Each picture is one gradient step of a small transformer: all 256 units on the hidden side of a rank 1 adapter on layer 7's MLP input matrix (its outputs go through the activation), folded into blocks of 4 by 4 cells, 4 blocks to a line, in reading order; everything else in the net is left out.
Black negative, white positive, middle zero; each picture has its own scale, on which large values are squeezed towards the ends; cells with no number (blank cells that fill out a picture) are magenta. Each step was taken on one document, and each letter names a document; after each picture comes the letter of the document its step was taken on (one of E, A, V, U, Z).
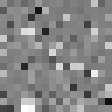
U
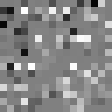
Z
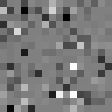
Z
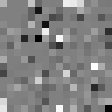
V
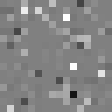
Z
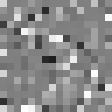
U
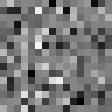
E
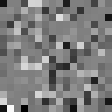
U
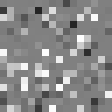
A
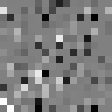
A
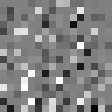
A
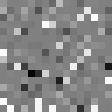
A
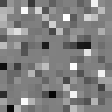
Z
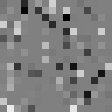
Z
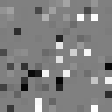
A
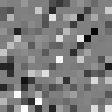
A
